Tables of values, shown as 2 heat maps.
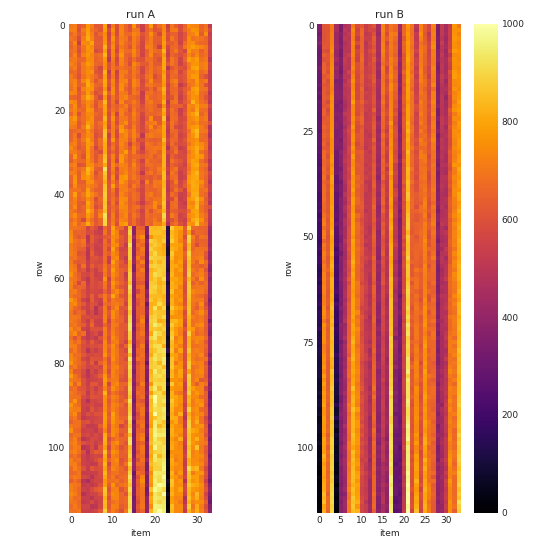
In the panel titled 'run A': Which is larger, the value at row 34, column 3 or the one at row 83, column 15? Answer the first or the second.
the first
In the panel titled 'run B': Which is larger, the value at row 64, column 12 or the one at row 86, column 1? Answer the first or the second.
the second
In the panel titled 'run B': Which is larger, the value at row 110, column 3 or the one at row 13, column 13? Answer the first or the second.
the first
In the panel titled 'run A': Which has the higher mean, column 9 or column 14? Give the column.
14
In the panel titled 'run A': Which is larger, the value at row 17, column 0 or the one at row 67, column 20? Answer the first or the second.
the second
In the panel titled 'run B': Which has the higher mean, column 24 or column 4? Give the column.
24
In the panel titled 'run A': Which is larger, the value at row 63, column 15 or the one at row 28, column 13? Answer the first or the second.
the second
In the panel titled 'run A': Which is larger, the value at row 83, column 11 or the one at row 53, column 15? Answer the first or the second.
the first
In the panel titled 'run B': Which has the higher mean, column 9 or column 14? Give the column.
9
